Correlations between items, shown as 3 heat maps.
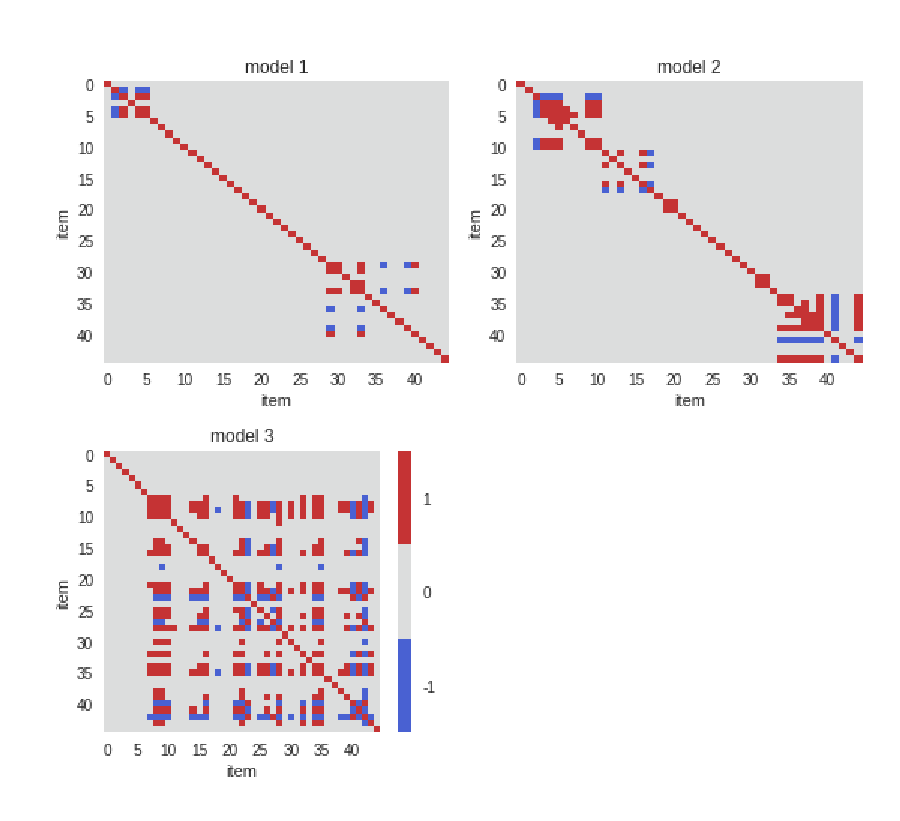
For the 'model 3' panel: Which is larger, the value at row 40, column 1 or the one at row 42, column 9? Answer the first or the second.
the first
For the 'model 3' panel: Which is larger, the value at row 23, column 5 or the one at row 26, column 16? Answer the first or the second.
the second
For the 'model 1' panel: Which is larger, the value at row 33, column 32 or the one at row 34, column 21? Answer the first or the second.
the first
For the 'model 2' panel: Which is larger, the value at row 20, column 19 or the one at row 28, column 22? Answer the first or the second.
the first
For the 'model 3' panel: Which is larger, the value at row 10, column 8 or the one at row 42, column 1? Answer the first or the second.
the first
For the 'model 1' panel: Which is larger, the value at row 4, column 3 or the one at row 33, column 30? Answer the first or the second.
the second
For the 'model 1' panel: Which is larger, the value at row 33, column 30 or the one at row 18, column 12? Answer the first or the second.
the first
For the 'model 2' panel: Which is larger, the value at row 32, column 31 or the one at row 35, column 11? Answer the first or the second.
the first
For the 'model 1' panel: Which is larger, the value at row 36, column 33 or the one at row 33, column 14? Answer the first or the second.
the second
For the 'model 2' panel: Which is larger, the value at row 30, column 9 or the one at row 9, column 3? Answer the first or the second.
the second
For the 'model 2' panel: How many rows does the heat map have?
45
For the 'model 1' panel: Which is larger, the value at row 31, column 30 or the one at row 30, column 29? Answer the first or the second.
the second
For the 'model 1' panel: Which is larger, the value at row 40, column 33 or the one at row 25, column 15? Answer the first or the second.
the first
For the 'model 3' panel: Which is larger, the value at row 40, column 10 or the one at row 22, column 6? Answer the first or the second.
the second
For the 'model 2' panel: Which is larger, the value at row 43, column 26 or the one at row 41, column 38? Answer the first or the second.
the first
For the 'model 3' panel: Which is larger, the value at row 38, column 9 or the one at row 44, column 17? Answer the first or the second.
the first
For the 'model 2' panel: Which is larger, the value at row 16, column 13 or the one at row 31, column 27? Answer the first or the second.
the first
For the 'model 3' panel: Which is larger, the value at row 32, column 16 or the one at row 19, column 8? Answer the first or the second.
the first
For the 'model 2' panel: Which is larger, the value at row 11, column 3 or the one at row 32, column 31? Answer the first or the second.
the second
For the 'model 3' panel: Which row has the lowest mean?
42
